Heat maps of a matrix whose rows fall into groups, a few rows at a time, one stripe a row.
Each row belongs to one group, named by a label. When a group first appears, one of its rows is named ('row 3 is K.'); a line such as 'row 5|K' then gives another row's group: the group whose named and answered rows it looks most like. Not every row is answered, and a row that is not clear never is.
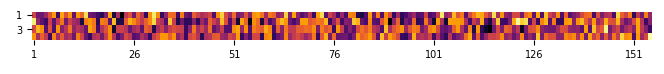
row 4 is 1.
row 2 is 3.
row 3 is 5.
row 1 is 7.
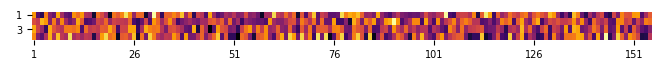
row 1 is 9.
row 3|3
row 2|1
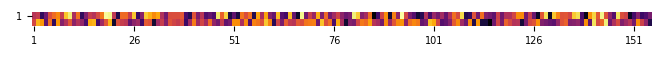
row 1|3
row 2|5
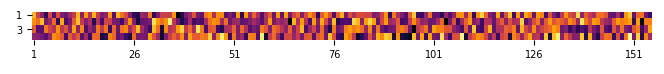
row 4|7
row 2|1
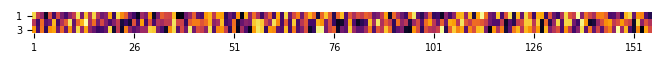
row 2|7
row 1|5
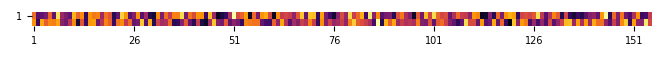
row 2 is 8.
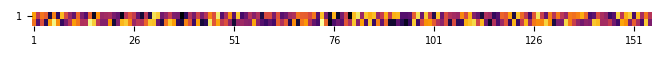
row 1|1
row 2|8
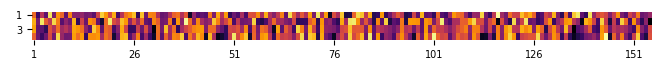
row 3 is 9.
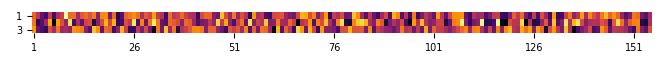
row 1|3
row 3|9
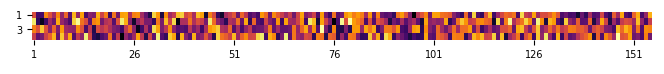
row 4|7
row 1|9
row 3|1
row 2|9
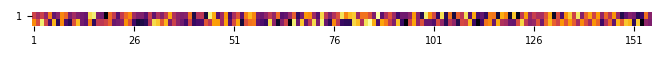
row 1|8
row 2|1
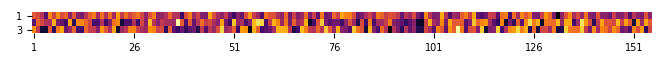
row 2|7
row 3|3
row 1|8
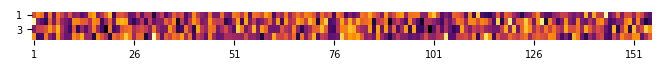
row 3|8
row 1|5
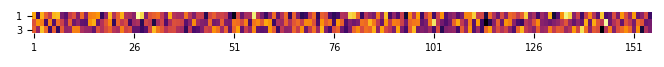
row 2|5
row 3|1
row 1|8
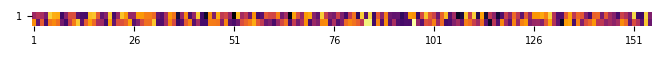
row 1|8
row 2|8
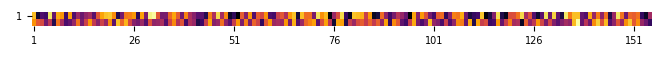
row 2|5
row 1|3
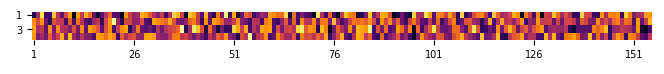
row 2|1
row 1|7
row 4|3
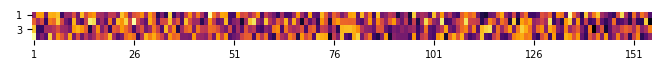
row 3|9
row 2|8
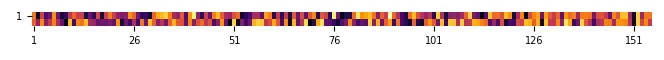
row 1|1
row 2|7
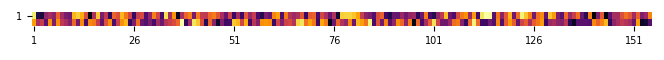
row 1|9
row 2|5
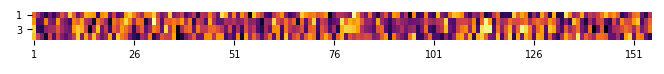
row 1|3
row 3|9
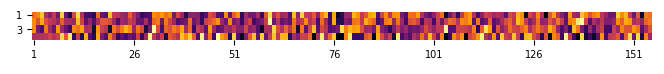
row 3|9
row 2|1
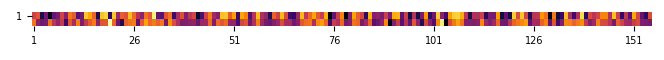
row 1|3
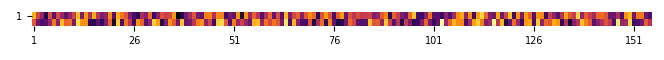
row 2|7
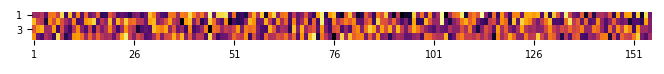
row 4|9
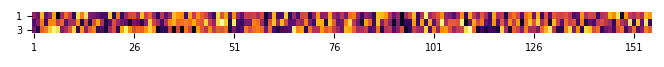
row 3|8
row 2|7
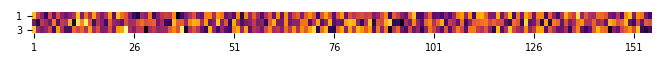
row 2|7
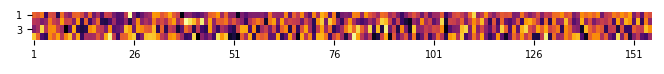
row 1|1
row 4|3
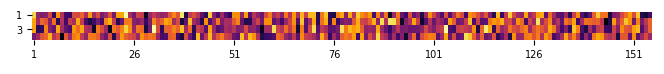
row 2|1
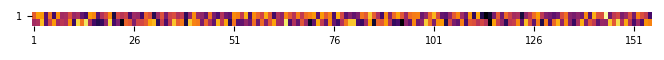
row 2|7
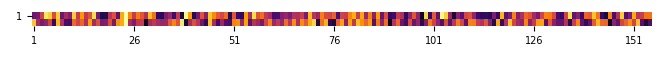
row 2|5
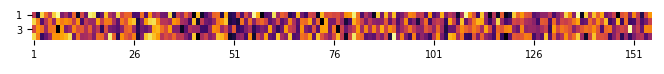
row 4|3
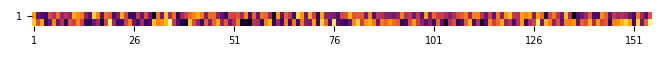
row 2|1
